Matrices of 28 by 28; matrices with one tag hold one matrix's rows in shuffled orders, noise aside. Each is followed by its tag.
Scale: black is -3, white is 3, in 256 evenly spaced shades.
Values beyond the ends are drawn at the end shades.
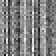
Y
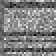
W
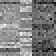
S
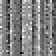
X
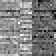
S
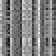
X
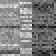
S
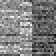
S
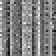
X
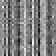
Y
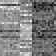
S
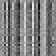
Y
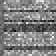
W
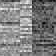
S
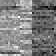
S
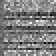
W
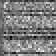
W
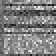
W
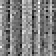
X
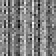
Y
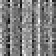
X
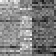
S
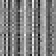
Y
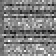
W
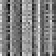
X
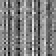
Y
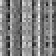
X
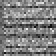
W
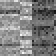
S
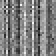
Y
